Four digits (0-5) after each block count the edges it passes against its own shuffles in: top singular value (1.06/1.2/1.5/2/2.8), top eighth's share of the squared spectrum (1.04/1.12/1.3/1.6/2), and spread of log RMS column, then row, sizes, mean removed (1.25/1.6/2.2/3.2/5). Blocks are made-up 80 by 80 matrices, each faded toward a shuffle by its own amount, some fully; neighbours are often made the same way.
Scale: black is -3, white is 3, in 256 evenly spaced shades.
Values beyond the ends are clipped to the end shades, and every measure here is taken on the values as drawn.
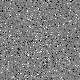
1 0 0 0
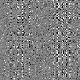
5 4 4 2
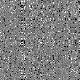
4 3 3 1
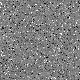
0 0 0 0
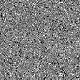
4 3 1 1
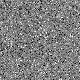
3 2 0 0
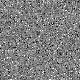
3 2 0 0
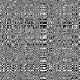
5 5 3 3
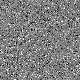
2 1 0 0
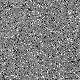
0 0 0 0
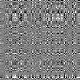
5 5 4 4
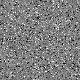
3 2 0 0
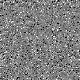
3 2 1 1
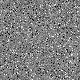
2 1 0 0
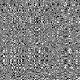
4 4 3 3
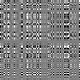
5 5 5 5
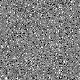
3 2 1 0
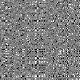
4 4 3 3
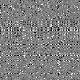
5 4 2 3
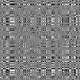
5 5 4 4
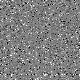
3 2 0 1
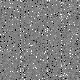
3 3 1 0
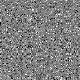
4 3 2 1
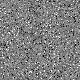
2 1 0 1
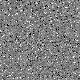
2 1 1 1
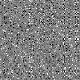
4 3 2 1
